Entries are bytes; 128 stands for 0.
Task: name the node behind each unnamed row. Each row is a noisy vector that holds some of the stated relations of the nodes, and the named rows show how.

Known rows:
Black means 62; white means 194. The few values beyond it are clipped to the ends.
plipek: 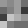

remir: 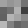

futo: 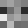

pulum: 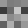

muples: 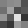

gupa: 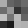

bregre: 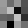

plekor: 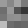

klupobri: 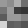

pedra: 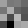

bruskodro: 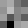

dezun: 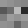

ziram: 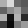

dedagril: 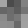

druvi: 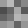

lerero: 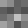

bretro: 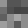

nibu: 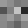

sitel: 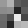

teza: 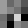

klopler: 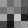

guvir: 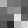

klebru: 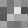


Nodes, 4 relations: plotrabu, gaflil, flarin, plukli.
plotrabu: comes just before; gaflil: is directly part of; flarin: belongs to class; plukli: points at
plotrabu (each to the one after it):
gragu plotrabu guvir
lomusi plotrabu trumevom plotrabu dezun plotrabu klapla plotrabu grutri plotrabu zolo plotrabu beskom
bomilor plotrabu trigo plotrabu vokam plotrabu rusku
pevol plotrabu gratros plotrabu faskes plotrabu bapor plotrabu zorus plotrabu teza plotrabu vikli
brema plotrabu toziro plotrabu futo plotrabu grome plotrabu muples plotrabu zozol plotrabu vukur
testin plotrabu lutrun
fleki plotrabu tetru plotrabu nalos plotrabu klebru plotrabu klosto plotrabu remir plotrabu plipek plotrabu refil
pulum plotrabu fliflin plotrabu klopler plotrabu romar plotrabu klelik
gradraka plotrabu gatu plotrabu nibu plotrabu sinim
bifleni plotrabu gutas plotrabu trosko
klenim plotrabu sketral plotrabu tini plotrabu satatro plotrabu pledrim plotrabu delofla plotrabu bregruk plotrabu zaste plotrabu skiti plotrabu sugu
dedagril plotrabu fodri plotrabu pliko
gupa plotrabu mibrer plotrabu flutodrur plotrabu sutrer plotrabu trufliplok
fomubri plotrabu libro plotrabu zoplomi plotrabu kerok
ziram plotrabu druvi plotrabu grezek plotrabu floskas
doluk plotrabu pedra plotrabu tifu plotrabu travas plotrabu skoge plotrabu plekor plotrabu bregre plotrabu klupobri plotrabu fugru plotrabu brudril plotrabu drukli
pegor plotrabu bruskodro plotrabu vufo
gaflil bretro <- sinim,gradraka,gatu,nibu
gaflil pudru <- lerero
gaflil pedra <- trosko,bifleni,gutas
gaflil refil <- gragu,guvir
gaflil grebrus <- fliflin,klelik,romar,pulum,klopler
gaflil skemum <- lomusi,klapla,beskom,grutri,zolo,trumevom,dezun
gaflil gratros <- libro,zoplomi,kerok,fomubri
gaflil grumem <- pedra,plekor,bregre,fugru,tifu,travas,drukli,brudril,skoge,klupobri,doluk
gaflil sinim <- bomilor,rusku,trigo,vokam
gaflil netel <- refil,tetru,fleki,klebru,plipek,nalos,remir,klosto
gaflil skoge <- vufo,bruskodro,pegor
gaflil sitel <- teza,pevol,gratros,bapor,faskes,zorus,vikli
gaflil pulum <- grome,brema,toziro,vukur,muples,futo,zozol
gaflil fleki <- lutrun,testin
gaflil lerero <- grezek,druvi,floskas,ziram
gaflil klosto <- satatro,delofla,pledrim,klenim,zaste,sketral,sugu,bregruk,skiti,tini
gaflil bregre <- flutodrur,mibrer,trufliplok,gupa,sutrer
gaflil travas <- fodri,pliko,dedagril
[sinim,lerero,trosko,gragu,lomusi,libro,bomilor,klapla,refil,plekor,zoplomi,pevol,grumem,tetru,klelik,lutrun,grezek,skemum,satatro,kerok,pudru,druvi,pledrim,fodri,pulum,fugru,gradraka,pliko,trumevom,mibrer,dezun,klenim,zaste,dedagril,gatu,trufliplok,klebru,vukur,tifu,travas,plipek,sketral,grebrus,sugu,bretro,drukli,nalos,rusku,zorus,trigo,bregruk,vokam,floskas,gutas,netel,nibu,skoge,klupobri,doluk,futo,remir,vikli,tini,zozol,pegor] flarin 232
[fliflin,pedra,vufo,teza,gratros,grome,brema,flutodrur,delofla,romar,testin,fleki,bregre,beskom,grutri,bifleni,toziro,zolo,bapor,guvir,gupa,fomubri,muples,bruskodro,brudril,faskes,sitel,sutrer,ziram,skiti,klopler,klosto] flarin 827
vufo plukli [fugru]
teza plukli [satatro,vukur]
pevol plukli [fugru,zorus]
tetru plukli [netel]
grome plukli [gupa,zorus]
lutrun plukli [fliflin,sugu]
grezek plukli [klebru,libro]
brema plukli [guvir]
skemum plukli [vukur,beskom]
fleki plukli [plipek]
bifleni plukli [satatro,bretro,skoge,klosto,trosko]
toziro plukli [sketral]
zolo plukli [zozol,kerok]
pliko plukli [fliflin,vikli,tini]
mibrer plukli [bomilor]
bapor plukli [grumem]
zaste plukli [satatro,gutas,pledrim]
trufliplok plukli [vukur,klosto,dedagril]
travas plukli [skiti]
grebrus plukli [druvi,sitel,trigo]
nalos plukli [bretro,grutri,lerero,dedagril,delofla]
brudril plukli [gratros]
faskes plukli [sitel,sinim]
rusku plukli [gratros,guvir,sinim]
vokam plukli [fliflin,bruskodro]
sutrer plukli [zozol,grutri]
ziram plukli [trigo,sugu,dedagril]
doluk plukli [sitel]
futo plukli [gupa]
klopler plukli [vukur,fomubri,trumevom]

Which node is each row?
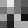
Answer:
faskes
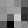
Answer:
bapor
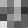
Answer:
zaste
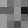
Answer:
skemum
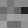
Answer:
grumem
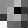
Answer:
drukli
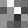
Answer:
vokam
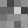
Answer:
trumevom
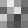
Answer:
pliko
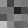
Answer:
skoge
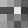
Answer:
nalos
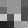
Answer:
toziro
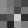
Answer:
grutri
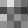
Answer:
grebrus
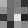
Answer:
delofla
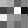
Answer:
pevol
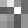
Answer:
lutrun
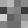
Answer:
doluk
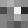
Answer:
grezek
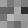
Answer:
netel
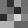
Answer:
vukur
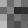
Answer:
trufliplok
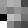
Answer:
sugu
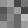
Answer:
trigo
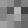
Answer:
kerok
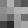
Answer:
fliflin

